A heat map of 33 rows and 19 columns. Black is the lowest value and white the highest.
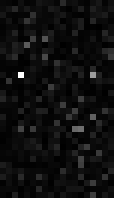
Slope: none. Grain: fine. Histogram: skewed, a long tail of high values. Calmest part: bottom left.
